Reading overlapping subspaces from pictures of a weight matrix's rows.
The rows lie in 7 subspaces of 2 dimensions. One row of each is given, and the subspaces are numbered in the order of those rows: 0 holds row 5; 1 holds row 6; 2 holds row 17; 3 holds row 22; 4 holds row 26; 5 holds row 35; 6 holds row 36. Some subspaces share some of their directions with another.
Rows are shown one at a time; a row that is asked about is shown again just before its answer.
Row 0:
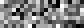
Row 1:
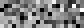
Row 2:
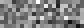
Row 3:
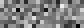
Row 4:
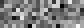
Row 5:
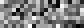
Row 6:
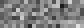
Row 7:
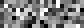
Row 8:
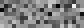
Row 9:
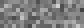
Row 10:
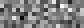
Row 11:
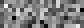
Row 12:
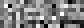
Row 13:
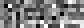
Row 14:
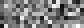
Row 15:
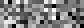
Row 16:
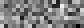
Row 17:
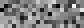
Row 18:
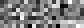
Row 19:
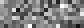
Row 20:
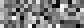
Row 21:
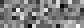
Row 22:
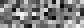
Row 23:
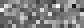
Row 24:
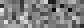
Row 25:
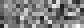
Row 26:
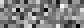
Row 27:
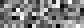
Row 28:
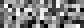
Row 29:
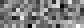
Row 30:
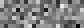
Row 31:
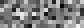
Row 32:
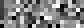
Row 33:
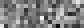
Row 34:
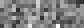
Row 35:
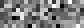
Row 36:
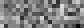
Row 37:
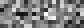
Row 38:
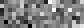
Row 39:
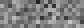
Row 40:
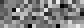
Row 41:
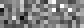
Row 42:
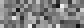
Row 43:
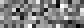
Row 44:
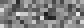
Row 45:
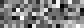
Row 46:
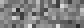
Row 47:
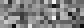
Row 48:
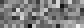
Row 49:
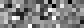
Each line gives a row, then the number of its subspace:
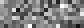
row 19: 2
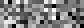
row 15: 4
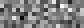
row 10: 0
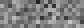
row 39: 5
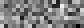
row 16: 6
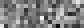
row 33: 6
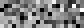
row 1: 2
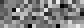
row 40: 2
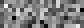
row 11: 1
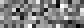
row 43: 5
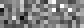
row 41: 0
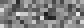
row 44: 3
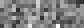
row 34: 6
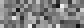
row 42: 3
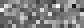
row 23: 2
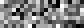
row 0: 0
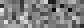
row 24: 0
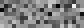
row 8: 2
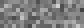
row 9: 2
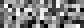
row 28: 1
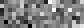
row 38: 0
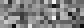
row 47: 4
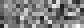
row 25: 6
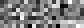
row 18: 1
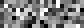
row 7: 1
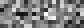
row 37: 3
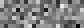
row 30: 4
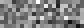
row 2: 5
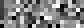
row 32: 3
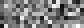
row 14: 6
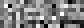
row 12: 1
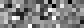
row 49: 5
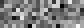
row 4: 5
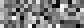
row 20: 3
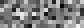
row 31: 3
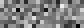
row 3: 4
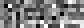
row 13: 1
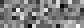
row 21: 4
